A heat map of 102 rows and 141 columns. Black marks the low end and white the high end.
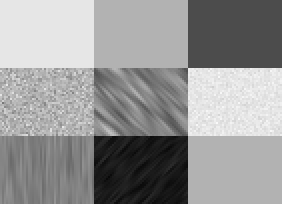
The table splits into 3 rows of 3 panels. Panel 1,1: very high, flat. Panel 1,2: high, flat. Panel 1,3: low, flat. Panel 2,1: high, fine-grained. Panel 2,2: middling, slanting down to the right. Panel 2,3: very high, fine-grained, faint in contrast. Panel 3,1: middling, streaked downward, faint in contrast. Panel 3,2: very low, slanting up to the right, faint in contrast. Panel 3,3: high, flat.
